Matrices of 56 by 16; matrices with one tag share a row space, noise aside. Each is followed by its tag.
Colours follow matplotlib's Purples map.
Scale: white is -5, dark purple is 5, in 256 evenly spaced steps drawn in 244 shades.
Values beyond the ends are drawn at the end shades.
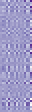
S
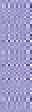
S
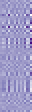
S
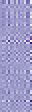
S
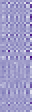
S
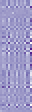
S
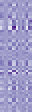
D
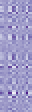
D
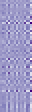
S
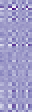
D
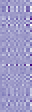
S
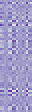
D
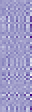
S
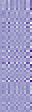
S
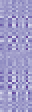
D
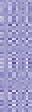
D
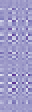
D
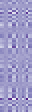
D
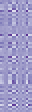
D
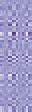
D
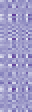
D
